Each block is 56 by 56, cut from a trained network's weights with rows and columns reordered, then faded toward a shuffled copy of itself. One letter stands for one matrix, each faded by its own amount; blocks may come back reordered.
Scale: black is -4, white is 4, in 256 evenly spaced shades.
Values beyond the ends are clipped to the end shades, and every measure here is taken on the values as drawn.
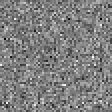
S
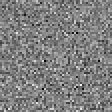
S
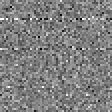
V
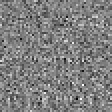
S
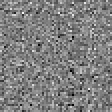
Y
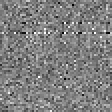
V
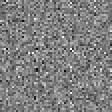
Y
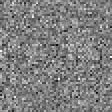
V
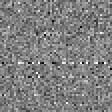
V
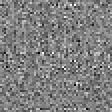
S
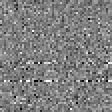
V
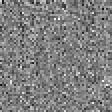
Y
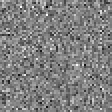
Y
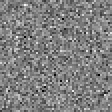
S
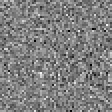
S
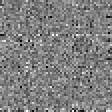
S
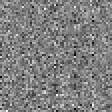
Y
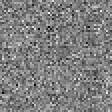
S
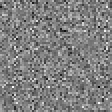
Y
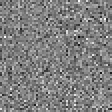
Y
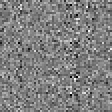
Y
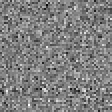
V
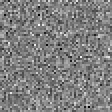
S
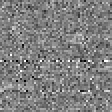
V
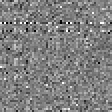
V
